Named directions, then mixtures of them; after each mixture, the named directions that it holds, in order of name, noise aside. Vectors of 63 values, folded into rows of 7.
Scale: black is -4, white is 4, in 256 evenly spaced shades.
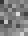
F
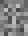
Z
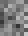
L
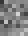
F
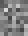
Z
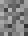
L, Z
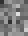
F, Z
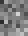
F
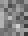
L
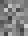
L, Z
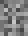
Z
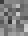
F, Z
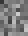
F, Z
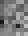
F, L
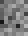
F, L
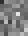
F, Z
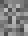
Z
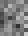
L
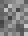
L, Z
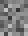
L, Z
